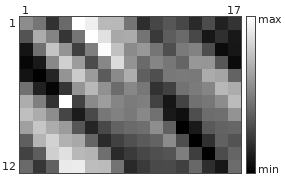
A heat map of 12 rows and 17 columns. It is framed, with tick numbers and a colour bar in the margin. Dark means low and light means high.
Lone odd cells: 1, higher than its neighbours. Grain: diagonal, down to the right. Mirror symmetry: none.
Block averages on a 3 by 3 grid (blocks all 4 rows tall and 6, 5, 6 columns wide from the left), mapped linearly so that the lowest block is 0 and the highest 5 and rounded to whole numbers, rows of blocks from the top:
350
233
510
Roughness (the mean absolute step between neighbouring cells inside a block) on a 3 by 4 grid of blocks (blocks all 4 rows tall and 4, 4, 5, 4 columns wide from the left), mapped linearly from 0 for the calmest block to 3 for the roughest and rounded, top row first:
2201 / 3100 / 1101
